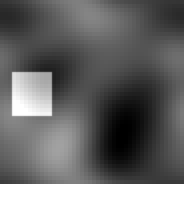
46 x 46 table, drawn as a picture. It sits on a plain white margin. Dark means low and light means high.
In the middle left lies a patch that is higher than the rest. There are no regular stripes. The middle left is the ninth with the highest average. The values are skewed, with a long tail toward high values.
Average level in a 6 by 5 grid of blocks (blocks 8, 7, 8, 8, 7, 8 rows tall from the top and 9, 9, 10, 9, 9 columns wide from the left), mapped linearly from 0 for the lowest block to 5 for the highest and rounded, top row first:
12321
22222
42222
54202
34202
24212
